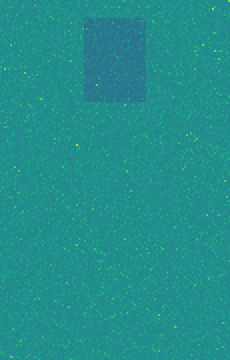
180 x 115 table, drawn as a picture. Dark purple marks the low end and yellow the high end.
On average the colour sits 50% of the way up the scale. An odd patch, lower than its surroundings, sits in the top middle. No regular stripes run through it. The ninth with the lowest average is the top middle. No row or column stands out.
